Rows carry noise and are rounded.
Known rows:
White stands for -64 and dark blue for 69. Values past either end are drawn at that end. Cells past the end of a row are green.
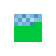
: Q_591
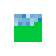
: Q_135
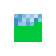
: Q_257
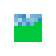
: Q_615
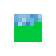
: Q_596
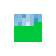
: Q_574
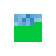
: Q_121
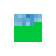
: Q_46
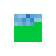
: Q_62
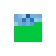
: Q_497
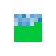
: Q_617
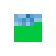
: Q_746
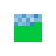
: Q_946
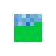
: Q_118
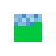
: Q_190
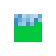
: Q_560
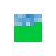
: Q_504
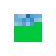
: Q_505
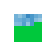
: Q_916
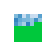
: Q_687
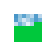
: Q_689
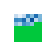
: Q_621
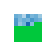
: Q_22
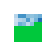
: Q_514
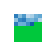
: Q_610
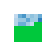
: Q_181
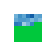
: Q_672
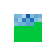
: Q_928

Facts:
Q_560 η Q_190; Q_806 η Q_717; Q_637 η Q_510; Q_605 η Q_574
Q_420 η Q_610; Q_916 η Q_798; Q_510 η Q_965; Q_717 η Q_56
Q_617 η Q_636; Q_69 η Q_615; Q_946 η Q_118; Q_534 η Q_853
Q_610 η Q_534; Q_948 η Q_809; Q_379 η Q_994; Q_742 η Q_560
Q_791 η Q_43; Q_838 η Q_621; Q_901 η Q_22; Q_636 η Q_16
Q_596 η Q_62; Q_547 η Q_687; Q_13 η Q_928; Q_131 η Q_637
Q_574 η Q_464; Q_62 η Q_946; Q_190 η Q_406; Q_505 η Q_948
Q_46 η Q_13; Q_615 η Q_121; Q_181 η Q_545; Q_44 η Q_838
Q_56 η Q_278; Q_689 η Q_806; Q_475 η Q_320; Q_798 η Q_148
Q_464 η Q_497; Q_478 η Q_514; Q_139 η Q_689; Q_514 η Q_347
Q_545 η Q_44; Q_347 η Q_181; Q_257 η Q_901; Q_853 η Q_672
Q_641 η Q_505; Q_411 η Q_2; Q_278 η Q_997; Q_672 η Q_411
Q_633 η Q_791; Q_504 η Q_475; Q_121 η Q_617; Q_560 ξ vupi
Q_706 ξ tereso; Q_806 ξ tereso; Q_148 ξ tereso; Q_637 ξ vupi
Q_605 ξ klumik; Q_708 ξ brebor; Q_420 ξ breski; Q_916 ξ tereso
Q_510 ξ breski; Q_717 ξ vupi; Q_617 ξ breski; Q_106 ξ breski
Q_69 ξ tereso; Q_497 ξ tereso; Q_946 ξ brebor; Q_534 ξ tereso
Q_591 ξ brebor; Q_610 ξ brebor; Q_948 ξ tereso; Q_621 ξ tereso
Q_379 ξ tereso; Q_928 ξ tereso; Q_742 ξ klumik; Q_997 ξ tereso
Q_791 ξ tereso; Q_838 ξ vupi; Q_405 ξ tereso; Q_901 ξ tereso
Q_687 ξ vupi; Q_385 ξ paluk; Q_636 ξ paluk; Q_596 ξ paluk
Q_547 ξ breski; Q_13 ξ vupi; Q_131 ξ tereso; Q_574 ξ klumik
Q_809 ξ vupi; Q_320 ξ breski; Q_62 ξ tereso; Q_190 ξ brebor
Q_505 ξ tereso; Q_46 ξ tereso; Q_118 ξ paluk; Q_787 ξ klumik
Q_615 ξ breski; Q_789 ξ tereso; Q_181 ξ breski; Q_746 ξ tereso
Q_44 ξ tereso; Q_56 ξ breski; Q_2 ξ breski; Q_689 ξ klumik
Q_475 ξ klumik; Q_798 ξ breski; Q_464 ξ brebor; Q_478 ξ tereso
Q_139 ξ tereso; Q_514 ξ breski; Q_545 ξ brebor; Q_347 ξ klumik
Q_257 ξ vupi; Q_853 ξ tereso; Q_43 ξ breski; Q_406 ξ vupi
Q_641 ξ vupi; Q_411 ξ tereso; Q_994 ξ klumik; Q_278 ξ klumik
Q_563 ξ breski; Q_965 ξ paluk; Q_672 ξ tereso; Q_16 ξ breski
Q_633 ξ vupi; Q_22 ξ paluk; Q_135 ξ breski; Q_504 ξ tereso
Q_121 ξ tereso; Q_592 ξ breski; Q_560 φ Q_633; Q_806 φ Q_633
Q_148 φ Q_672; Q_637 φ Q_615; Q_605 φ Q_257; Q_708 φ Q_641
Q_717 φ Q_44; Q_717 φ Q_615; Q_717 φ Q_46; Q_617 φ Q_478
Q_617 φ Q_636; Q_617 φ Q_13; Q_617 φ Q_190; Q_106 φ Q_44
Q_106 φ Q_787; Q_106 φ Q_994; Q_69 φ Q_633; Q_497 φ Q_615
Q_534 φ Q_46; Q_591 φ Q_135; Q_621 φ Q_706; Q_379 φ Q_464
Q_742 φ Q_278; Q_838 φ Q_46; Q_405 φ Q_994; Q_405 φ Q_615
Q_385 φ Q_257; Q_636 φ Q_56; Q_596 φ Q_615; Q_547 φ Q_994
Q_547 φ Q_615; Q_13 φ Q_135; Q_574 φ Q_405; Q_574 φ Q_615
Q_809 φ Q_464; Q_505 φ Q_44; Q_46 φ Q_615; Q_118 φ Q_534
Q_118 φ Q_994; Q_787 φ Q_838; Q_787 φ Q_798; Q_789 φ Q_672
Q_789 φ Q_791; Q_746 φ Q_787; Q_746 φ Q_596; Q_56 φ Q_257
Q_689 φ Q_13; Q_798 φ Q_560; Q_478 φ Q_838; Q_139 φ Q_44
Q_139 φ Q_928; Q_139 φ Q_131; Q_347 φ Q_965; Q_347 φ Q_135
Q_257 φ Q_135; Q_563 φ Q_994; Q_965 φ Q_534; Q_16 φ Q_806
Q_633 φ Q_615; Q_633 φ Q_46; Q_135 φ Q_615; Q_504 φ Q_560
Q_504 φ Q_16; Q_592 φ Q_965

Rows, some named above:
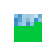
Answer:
Q_13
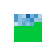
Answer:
Q_806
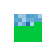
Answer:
Q_636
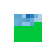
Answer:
Q_791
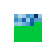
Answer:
Q_706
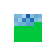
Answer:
Q_928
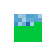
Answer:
Q_636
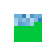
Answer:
Q_547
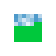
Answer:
Q_689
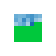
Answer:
Q_69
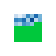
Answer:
Q_621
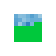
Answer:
Q_385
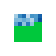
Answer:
Q_2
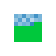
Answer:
Q_591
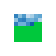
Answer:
Q_610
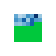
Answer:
Q_706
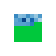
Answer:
Q_534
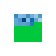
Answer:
Q_534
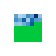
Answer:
Q_706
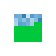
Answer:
Q_547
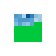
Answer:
Q_148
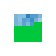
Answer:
Q_131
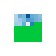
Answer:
Q_478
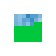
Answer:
Q_131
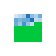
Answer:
Q_44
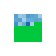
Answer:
Q_636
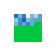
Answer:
Q_420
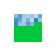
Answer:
Q_633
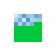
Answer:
Q_545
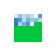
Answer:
Q_838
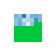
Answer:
Q_605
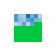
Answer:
Q_139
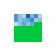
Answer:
Q_806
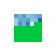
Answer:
Q_16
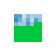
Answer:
Q_717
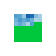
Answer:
Q_789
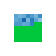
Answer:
Q_853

